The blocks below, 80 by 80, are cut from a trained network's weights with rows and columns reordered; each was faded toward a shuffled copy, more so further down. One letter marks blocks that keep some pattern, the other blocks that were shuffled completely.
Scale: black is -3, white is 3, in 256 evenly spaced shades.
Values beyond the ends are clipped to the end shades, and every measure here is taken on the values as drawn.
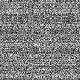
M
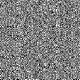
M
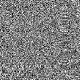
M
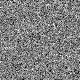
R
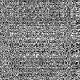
M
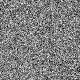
R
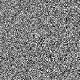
M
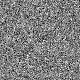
R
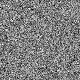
R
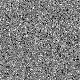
R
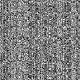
M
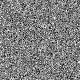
R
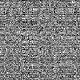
M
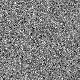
R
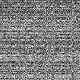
M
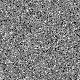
R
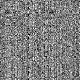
M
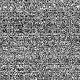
M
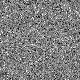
R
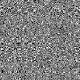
M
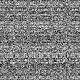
M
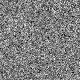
R
